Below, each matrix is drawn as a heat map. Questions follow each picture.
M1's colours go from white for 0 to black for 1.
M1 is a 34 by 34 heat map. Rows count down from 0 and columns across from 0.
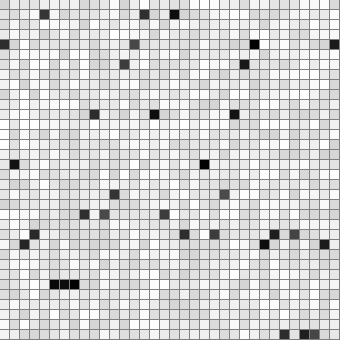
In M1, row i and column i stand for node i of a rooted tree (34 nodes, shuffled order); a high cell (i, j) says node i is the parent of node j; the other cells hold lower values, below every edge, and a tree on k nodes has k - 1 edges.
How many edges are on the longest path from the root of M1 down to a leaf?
11
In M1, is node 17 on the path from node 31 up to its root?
no
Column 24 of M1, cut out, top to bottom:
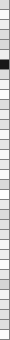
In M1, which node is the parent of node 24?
6
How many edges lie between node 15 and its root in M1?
2
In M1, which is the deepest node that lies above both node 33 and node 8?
21
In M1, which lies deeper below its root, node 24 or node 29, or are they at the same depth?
node 24
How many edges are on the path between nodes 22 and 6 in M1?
10
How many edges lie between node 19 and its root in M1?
0
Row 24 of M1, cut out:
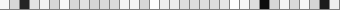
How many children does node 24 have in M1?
3
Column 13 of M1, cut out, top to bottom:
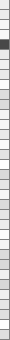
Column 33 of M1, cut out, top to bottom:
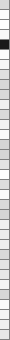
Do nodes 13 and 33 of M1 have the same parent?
yes
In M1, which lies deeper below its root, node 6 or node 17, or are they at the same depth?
node 6
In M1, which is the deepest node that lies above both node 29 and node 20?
23
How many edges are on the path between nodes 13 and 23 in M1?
5
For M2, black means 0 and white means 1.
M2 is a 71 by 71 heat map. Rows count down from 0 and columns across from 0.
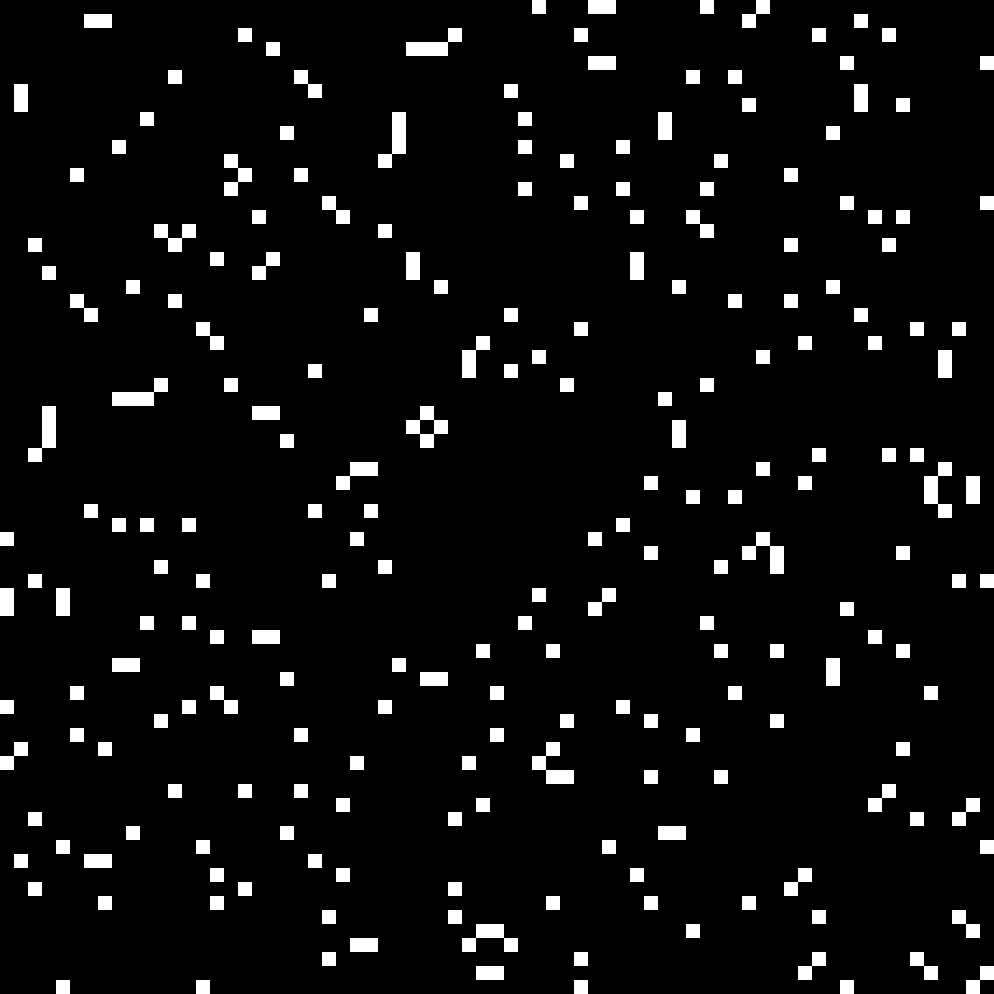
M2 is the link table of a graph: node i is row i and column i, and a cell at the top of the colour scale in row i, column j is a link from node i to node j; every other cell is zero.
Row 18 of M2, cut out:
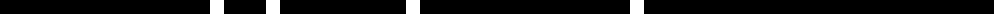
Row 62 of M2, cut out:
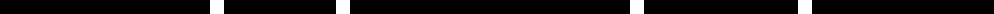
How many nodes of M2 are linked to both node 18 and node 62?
2
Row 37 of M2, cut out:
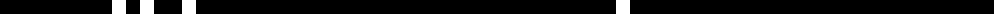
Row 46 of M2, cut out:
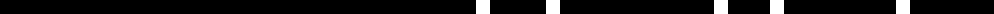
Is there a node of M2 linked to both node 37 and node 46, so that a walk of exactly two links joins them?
no
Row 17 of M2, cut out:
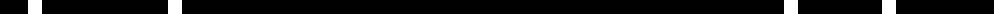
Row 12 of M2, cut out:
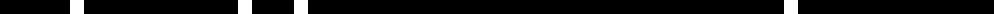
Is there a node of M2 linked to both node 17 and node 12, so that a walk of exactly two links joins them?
yes
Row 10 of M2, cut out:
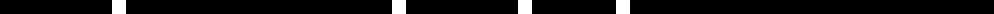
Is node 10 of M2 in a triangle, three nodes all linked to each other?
yes
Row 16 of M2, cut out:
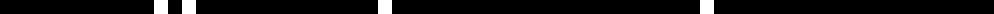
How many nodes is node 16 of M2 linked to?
4
